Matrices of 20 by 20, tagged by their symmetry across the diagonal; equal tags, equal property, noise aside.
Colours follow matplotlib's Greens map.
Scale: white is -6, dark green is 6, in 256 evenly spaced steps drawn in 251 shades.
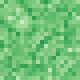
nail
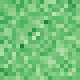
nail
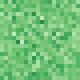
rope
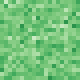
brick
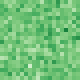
rope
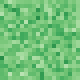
brick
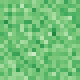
rope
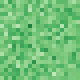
brick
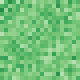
nail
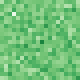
nail
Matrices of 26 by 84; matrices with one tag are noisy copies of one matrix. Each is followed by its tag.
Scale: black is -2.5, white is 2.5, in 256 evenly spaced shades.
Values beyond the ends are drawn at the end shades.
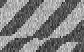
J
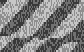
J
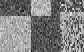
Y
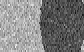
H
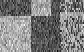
Y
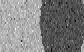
H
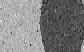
H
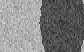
H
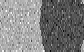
H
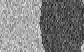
H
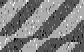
J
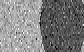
H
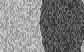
H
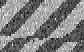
J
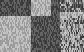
Y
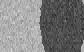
H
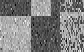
Y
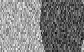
H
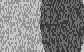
H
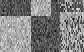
Y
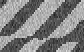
J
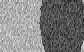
H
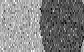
H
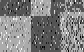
Y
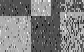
Y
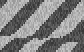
J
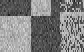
Y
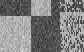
Y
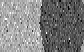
H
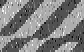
J
